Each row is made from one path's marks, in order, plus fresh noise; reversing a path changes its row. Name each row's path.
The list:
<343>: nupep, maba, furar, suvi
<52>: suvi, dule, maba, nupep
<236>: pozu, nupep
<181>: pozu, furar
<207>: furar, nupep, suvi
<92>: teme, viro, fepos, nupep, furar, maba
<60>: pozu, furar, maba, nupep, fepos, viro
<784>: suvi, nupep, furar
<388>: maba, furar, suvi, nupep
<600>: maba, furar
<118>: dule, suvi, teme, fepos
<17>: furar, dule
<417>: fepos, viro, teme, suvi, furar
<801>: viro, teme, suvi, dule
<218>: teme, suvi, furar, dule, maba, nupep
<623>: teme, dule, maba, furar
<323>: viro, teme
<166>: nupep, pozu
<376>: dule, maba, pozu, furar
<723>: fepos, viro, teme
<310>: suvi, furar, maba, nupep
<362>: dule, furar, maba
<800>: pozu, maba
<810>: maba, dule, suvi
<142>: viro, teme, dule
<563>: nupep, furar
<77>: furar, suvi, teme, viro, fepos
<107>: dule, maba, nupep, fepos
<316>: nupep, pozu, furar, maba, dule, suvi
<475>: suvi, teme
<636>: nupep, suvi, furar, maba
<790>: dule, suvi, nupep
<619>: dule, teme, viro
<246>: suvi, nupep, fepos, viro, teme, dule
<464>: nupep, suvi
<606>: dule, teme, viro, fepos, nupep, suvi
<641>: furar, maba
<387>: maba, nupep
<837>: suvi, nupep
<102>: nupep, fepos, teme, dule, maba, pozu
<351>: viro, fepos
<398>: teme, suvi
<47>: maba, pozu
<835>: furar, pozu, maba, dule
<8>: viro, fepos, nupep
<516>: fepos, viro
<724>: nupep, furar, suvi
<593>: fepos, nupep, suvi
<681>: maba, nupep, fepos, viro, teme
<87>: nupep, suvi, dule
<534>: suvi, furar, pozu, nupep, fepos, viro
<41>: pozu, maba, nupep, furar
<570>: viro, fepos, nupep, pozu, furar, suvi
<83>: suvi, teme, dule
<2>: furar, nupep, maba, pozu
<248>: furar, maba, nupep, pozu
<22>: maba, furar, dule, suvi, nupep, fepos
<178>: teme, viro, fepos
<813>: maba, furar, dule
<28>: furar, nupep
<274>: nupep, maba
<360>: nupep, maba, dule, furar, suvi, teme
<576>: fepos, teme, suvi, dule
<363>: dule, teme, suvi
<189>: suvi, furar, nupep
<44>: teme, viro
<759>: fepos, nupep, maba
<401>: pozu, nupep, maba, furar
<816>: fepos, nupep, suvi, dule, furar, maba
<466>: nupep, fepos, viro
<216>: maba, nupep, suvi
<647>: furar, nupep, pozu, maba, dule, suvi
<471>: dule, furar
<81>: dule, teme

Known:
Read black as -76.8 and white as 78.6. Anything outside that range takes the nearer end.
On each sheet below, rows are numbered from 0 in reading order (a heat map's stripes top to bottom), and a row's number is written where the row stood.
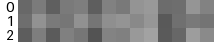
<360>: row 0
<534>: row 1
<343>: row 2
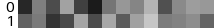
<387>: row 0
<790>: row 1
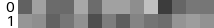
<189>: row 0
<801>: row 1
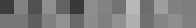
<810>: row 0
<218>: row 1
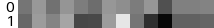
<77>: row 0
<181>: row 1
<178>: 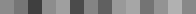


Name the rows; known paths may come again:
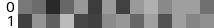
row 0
<619>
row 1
<813>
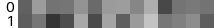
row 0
<310>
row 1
<790>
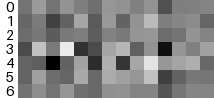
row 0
<77>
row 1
<118>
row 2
<360>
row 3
<641>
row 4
<81>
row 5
<189>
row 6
<647>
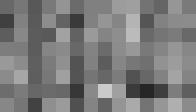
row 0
<102>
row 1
<216>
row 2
<52>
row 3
<92>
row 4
<801>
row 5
<8>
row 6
<236>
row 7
<178>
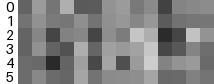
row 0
<248>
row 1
<534>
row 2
<563>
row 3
<784>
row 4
<363>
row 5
<246>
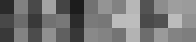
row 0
<387>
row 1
<274>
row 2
<810>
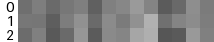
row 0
<316>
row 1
<218>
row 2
<636>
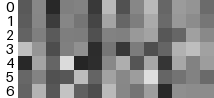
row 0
<471>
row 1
<362>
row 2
<343>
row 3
<323>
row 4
<600>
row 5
<83>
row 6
<17>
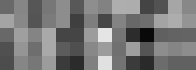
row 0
<724>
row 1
<142>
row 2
<181>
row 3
<388>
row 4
<800>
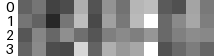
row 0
<87>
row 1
<398>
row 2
<681>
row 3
<475>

